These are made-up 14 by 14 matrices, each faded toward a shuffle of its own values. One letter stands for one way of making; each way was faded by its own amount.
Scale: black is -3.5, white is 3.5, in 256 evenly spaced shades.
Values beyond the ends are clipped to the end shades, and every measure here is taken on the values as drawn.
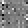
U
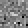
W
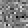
W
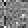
U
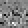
W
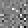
U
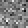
W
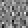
U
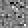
W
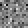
W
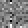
U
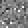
W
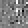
U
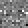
W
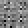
U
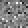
W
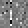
U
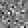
W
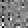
U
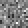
W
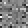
U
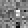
U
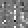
U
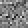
W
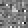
W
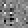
U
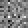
U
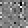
U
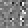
U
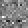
W
